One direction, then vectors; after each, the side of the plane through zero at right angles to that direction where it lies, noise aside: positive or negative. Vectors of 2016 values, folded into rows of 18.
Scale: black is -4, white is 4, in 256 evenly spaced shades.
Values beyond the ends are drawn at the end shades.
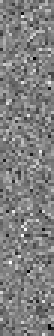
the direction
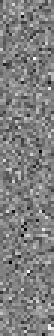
negative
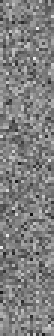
negative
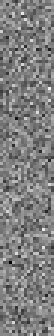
negative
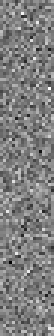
negative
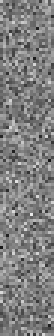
positive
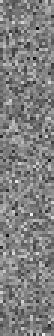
positive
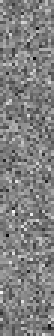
positive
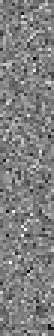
positive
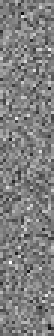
positive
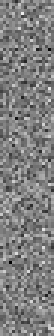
negative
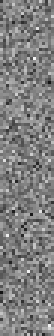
negative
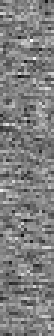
negative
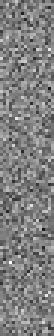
positive
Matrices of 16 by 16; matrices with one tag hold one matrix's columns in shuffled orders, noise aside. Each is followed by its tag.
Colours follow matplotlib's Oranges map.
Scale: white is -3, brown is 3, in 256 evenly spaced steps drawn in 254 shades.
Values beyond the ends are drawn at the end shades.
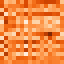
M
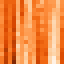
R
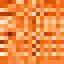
M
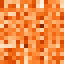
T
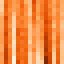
R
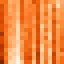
R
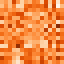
T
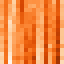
R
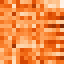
T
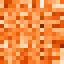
T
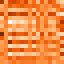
M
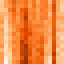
R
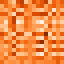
M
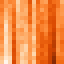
R
